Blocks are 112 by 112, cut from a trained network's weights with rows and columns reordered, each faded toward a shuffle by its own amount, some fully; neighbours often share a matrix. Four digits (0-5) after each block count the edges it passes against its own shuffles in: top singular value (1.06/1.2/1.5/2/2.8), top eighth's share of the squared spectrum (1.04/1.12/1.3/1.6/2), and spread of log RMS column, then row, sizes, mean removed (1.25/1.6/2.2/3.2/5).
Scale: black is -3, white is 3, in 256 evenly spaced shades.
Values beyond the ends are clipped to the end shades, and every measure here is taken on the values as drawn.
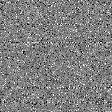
4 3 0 2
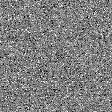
2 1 0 1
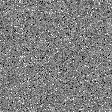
2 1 0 0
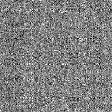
3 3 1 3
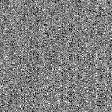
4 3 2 2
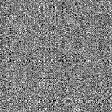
4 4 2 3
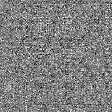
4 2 1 1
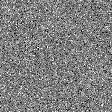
0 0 0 0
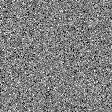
2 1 0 0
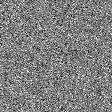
0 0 0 0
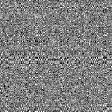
5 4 2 3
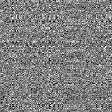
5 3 2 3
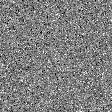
0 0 0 0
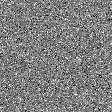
0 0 0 0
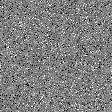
1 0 0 0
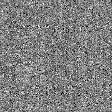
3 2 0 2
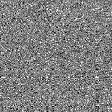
4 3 1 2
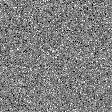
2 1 0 0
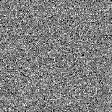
3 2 1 1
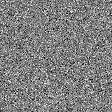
2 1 0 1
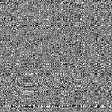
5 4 2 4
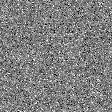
2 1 0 0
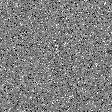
0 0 0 0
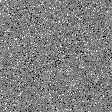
1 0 0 0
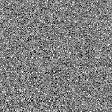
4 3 1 2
